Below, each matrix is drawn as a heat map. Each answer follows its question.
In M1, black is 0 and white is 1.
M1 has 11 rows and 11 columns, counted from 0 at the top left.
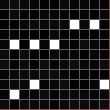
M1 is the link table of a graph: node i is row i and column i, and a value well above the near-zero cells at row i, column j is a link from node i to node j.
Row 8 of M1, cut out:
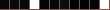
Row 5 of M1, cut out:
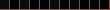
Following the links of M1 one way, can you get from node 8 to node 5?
no
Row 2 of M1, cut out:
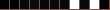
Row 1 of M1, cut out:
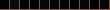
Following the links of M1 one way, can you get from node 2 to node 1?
yes
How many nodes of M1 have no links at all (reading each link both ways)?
2
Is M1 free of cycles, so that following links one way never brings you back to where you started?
yes
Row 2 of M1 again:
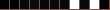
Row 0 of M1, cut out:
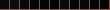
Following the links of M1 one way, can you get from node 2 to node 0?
no
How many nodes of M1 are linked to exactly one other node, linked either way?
3
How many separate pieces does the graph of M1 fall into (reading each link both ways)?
3
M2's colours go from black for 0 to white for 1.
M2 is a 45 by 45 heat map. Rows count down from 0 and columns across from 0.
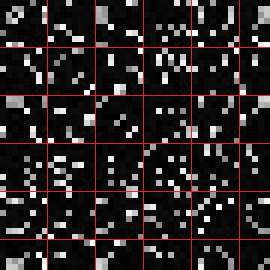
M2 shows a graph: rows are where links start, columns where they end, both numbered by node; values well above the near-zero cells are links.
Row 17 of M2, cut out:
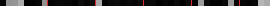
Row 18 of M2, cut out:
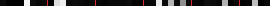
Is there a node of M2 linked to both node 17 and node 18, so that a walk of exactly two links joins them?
no
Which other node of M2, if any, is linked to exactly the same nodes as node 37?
node 28
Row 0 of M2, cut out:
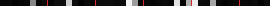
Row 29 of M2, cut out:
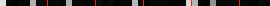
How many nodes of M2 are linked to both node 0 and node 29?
6
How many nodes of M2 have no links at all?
0
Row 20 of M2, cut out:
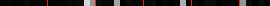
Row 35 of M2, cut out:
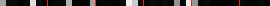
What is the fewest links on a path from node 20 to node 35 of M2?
2
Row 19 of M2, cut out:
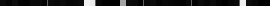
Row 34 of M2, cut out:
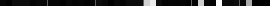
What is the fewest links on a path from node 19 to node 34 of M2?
5
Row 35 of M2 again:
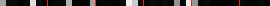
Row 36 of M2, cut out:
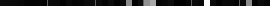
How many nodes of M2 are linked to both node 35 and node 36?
1
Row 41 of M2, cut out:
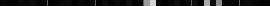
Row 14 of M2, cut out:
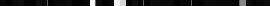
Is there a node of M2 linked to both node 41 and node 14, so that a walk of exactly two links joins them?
no
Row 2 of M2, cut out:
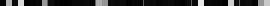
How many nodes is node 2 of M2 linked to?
9
